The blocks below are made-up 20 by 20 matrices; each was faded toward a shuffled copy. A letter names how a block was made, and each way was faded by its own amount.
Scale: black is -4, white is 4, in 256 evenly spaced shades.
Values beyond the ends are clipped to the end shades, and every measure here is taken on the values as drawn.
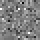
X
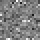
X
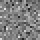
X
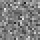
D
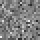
D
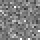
D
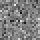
D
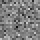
D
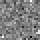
D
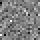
X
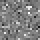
X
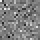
X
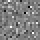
X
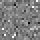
X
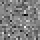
D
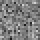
X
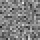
D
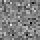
D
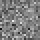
D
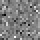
X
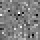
X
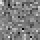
X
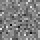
X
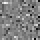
X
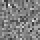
D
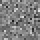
D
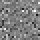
X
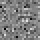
X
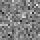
D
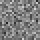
D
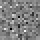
X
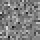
D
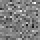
X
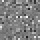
X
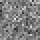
D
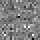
X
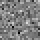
D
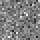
D
